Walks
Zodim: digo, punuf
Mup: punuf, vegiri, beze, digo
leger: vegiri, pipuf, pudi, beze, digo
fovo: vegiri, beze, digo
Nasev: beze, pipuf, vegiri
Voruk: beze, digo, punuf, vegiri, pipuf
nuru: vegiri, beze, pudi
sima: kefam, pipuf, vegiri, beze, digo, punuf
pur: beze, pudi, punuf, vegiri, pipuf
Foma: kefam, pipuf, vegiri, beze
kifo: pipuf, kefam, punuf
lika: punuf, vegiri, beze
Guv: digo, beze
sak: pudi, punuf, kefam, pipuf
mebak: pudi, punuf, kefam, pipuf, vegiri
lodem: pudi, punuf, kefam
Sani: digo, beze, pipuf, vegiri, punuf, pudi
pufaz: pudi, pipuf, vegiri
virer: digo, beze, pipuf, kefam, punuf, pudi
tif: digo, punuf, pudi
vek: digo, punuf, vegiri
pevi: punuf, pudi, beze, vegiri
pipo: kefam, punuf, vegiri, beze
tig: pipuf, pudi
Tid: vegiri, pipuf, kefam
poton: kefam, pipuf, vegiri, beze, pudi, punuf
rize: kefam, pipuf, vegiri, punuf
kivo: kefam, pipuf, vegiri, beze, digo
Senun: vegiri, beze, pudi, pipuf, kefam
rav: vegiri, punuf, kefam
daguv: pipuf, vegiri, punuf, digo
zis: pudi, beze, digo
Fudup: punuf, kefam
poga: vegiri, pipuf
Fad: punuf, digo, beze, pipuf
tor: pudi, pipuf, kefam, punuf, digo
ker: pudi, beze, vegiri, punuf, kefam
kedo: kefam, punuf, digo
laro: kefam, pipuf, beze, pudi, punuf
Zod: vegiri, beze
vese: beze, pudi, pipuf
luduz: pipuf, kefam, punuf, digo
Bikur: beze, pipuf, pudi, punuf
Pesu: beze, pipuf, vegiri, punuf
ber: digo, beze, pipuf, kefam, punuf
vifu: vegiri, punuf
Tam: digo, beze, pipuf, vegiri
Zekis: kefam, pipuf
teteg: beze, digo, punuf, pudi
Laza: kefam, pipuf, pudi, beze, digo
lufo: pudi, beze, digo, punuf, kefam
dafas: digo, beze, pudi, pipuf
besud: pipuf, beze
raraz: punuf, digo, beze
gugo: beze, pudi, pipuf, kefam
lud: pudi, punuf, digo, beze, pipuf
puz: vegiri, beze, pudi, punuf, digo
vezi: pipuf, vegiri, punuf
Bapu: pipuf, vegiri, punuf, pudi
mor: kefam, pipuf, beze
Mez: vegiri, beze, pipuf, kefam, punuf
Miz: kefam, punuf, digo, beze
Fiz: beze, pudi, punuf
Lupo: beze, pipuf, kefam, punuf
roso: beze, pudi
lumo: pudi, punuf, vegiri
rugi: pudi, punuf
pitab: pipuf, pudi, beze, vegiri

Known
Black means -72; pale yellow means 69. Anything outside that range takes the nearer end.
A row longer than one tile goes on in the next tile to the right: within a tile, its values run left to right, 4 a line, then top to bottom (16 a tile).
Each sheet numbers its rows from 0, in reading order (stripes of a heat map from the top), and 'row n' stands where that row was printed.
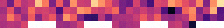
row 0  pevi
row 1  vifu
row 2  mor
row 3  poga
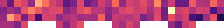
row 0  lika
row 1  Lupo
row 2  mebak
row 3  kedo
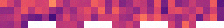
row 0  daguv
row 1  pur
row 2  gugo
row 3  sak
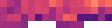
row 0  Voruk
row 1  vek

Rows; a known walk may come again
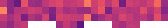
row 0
ber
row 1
leger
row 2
poton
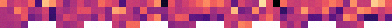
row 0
Tid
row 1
Mez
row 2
lodem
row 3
vek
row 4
rugi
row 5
vezi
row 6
vifu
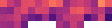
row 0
daguv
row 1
rize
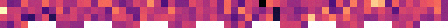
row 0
kedo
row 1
kivo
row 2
teteg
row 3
virer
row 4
Zekis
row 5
vese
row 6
lumo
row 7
Bapu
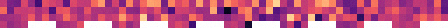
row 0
mor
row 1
ker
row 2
nuru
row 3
pufaz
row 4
poga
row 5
Zod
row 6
raraz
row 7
gugo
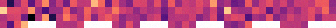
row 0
Fudup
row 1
pevi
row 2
tor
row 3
mebak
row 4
Miz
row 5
pur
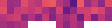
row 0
sima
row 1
Fad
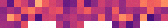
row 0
lika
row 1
Lupo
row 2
fovo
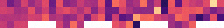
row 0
laro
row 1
sak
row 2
tig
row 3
rav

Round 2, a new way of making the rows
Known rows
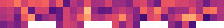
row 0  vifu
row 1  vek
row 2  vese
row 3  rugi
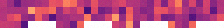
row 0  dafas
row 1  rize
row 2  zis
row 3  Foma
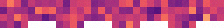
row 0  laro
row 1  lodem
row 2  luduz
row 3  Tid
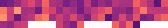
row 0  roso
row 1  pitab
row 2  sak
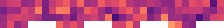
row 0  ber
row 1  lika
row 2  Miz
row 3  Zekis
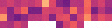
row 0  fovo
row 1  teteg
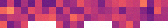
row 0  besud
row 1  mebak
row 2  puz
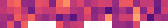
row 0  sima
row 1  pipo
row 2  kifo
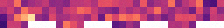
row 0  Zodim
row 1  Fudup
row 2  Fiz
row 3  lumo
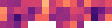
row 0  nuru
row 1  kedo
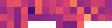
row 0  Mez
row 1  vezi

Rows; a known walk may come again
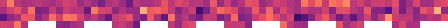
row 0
Miz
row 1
Bikur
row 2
dafas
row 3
leger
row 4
pur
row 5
poga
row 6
pipo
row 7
ker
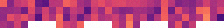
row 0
lumo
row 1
kivo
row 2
tor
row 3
Tam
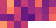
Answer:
mor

